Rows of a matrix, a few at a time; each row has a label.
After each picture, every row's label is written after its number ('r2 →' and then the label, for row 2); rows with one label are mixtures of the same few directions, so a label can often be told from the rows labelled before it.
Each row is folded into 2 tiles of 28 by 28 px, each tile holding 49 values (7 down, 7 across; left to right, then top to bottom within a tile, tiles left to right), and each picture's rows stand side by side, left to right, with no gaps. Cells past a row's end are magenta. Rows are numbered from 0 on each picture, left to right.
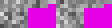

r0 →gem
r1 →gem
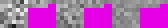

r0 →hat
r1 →hat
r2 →gem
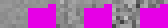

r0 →hat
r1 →gem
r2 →hat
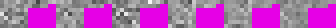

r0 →gem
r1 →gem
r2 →gem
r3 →hat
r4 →hat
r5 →gem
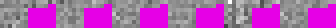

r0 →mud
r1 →gem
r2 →gem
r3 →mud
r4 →gem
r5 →gem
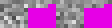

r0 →hat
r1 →mud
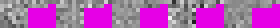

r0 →hat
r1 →mud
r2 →hat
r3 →mud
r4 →mud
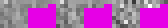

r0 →gem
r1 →gem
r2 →hat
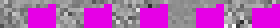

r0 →gem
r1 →gem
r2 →hat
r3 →hat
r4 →mud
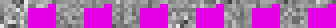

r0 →hat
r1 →hat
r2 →gem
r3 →mud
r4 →gem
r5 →gem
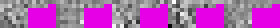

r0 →hat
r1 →mud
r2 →mud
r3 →gem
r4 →mud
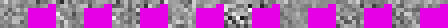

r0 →gem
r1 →gem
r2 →mud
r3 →hat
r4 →hat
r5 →gem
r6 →hat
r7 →gem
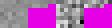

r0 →gem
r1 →mud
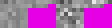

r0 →gem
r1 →gem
